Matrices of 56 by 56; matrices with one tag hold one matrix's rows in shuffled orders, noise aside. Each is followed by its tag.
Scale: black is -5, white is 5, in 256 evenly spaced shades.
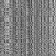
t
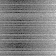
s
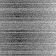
s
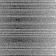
s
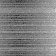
s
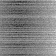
s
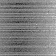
s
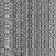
t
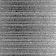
s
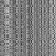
t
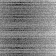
s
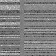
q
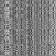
t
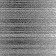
s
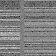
q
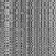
t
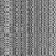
t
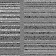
q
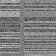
q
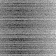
s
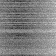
s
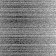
s
